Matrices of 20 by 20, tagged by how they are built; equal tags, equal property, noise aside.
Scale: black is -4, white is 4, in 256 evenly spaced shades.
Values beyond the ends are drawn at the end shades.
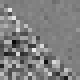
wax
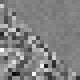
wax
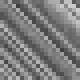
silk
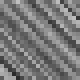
silk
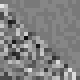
wax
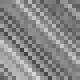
silk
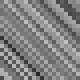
silk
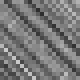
silk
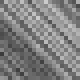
silk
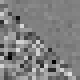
wax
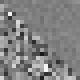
wax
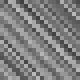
silk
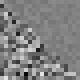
wax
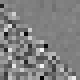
wax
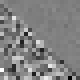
wax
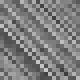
silk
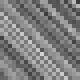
silk
